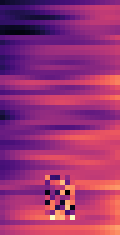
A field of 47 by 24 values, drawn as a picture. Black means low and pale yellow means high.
The ninth with the highest average is the bottom right. In the bottom middle lies a patch that is rougher than the rest. The grain runs across in streaks. Values rise toward the bottom right. Neither half mirrors the other.
